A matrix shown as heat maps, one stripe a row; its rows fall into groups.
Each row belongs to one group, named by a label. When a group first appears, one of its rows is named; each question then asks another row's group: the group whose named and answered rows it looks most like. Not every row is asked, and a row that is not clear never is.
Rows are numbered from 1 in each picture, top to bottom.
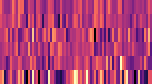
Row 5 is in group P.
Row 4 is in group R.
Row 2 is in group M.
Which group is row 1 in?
M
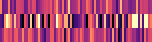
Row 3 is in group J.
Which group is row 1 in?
P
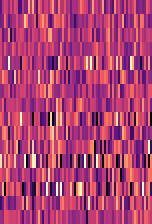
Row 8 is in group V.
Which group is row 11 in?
R
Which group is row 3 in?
P
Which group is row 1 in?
R
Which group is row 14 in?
V
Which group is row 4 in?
M
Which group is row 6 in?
J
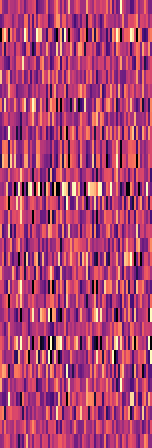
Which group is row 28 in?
P
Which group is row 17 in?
P
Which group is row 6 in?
P
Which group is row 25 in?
R
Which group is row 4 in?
V
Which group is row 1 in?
P
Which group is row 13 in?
R
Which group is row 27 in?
J
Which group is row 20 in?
M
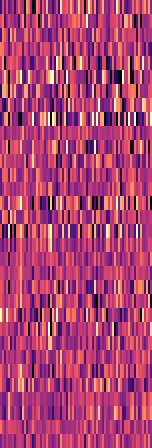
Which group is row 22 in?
R
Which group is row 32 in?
V
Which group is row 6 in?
J
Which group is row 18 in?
P
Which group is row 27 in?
R
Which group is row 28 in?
M
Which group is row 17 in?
P
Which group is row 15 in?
R
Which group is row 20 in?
R
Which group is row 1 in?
V
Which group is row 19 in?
J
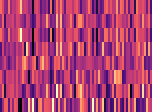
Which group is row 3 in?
R
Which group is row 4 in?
V
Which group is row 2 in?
V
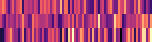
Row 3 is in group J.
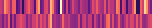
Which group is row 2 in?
P
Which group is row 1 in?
M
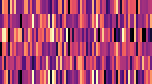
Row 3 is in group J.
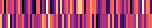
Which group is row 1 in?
V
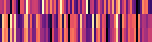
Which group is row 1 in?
M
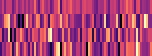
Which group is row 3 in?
P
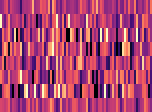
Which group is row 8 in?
M
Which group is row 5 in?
V
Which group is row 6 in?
R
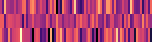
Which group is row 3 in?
R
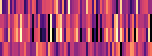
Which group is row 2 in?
R
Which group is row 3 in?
R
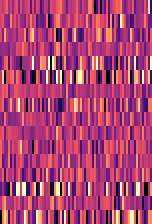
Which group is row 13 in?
V
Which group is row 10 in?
V
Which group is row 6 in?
V
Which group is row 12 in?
P
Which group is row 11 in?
R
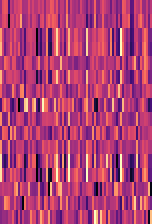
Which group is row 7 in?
M
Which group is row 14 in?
R
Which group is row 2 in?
J
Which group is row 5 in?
M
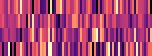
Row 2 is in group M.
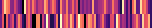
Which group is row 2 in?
V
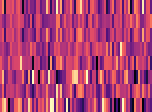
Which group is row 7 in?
V
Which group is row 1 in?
V
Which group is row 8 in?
J
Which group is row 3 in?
V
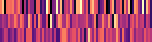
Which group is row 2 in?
R
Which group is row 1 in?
V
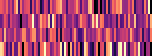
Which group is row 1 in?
R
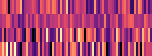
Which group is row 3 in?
V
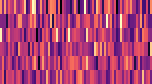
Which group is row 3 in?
P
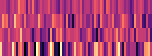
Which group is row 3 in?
R
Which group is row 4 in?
M
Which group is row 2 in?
J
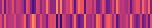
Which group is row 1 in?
V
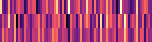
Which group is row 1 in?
P
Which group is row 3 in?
J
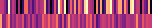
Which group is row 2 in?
P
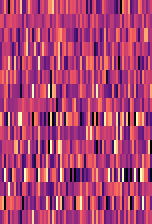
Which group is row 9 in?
R
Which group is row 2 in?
V
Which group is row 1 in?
J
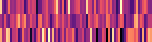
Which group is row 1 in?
P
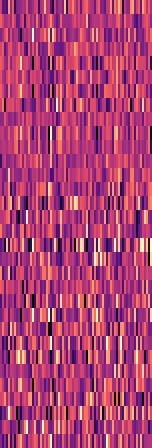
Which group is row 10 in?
R
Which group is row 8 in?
V
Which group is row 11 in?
R
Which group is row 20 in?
P
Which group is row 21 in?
V
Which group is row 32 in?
P
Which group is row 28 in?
R
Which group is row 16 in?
M
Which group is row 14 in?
P
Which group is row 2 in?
M
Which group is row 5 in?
R
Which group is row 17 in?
M
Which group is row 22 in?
V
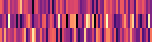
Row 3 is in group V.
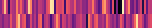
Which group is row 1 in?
J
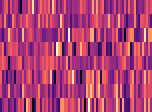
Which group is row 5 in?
J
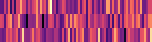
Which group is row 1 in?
P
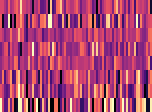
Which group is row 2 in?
P
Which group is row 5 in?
R
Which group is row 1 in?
R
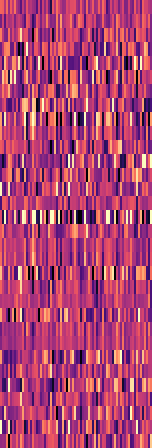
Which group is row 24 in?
V
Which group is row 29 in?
R
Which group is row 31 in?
P
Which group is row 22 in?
R
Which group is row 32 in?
J
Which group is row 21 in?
R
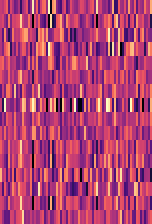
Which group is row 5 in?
M
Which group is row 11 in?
R
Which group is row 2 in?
R
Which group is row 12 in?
R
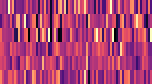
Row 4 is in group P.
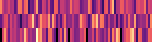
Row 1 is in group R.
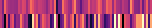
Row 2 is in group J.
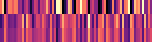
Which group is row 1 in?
V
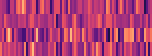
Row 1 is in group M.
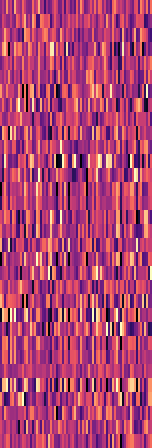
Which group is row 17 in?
M
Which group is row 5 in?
J
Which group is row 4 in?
J
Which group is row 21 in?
R
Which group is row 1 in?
J
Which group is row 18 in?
P
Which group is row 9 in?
R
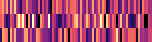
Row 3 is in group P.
